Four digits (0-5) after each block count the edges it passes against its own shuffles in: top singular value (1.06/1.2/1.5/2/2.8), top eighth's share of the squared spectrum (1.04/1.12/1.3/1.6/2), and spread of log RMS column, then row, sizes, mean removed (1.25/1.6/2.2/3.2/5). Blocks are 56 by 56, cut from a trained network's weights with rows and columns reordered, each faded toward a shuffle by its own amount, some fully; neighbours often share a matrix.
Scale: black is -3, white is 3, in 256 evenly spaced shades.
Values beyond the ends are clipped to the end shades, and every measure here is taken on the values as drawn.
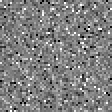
0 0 0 0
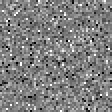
0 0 0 0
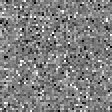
0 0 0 0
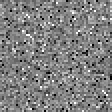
0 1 0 0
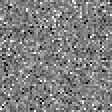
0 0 0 0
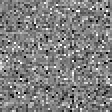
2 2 1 0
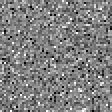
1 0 0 0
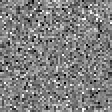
1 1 1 0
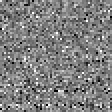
2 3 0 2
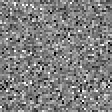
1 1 0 0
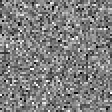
0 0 0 0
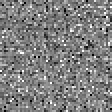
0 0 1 0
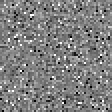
0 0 0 0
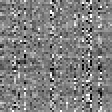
3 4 4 0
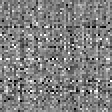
3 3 0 3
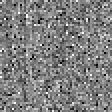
2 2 1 1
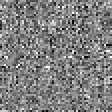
3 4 1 3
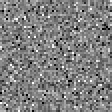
0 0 0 0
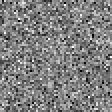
1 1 0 0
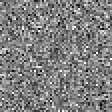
2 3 1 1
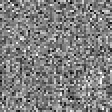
3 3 1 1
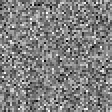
2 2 0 0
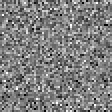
2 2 0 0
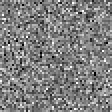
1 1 0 0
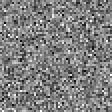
1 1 0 0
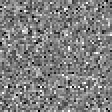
2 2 1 1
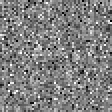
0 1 0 0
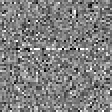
2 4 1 2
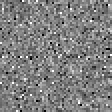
1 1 0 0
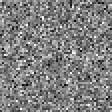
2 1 0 0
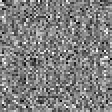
3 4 1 2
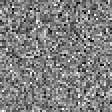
2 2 1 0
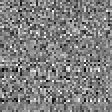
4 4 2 3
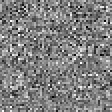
3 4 1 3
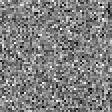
1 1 0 0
